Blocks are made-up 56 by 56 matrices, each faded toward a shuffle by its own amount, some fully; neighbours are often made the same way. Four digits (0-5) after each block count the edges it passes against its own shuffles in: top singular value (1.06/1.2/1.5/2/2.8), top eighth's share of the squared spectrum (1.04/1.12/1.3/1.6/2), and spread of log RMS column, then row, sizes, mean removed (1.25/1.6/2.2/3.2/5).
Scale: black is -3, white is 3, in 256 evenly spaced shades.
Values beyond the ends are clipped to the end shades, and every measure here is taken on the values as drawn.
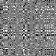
4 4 3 3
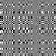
5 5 4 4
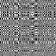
5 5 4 4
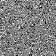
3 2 0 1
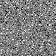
2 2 0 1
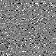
3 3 1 2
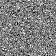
0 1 0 0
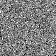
0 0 0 0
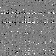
3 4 1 2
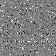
2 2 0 1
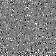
3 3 1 2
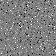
0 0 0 0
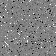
1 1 0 0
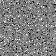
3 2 0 0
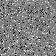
2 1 0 0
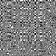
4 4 3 2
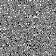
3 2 1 1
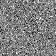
0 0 0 0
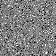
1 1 1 0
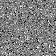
1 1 0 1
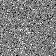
0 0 0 0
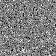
0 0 0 0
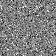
0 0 0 0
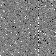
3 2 1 0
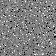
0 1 0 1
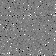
2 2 0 0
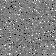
2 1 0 0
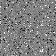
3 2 1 0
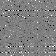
4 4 1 2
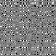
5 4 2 3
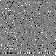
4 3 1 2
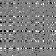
5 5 3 3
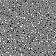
2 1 0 0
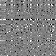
4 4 1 3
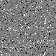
2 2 0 1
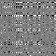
5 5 2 3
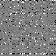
4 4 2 2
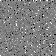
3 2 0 0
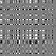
5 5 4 4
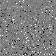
3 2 0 1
